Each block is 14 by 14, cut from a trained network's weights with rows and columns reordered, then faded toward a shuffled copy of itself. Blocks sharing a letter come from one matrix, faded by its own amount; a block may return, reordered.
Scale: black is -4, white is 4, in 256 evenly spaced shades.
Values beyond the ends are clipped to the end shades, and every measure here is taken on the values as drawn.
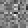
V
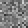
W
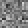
V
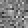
V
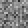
W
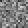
W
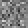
V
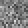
W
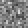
W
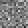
W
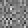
V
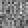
V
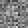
V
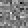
V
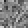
W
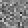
W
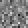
V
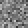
W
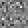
V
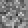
W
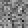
V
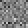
V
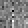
V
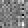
V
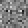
V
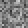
W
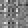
V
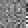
V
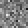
W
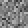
W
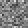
W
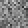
W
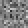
V
